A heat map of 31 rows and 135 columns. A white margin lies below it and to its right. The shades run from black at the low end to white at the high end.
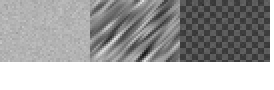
The table splits into one row of 3 panels. Panel 1,1: high, fine-grained, faint in contrast. Panel 1,2: middling, slanting up to the right, strong in contrast. Panel 1,3: low, checkered.
